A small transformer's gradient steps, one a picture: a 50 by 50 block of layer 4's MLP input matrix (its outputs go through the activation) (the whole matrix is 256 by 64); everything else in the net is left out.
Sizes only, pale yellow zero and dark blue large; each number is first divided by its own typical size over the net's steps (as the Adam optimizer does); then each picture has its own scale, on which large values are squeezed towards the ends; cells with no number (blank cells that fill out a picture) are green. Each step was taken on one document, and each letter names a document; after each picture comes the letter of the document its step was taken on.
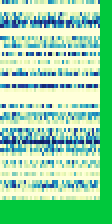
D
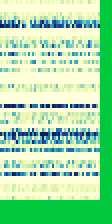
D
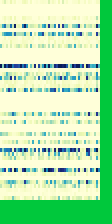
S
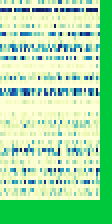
S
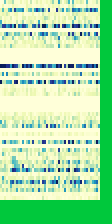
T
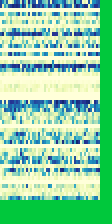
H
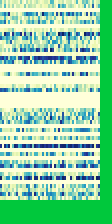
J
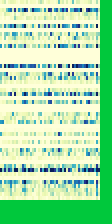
S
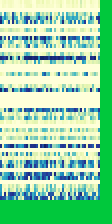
J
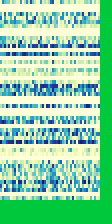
D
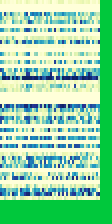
J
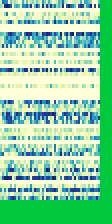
H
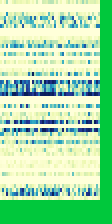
D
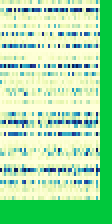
S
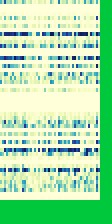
S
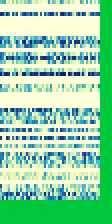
J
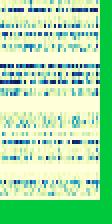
T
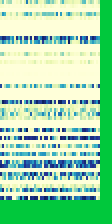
J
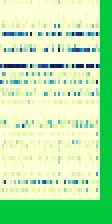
T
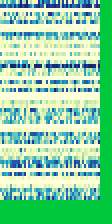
H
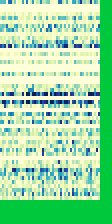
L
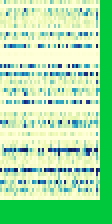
S
